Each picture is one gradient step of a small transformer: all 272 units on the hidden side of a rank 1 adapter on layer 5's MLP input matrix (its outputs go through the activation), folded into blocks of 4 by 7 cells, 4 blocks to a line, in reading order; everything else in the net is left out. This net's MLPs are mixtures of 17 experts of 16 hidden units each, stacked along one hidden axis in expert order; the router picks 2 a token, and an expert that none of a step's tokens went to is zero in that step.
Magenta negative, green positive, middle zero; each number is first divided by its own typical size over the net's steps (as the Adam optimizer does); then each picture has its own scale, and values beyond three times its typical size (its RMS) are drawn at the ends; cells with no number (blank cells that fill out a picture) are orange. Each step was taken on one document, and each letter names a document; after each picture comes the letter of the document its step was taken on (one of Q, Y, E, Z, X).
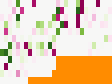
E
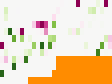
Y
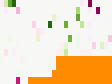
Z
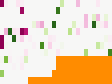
Y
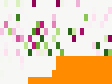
E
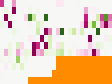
E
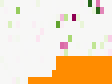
Z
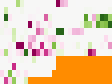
E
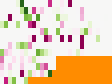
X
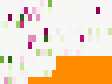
X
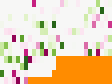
Y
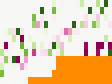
Y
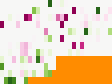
X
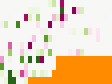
X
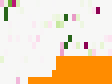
Z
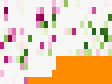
Y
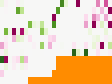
Y
